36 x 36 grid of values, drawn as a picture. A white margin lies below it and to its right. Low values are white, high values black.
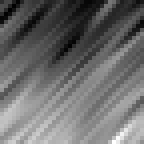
Values rise toward the top. The top middle is the ninth with the highest average. No single row or column stands out from its neighbours. The grain runs diagonally up to the right. There are no lone odd cells. Overall the values sit about 60% of the way up the scale.
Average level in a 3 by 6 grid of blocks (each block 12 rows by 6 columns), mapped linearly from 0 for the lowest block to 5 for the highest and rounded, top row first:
4 4 5 5 4 4 | 2 2 3 2 2 2 | 0 0 0 1 1 0
